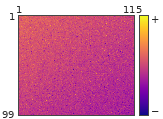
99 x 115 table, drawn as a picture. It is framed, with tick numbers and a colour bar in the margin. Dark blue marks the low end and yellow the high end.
Ninth with the highest average: top left. Slope: up to the top left. Odd rows or columns: none. Ninth with the lowest average: bottom right.
